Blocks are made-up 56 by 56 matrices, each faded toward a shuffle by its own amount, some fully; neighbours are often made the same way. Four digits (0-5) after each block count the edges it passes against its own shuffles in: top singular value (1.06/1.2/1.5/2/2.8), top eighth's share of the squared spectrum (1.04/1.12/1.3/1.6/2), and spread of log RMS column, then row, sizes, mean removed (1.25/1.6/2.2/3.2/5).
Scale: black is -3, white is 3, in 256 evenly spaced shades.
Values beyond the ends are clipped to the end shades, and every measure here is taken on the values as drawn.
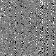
2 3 3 0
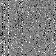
2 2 2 0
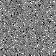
0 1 1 0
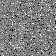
0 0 0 0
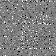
3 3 1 2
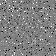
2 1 0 1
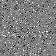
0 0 0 0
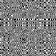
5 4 2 3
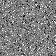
0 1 0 0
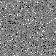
2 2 0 0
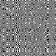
5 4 3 3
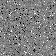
0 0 1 0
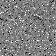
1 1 0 1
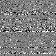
2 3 0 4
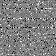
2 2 0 2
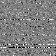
3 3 0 3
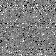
1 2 0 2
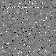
2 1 0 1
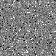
2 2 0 0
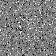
0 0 0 0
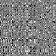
4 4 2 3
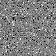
3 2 0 0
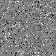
3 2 1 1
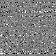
2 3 1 3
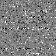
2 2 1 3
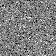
1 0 0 0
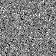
0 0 0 0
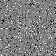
3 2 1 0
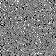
2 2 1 0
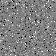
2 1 0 0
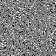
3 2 1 0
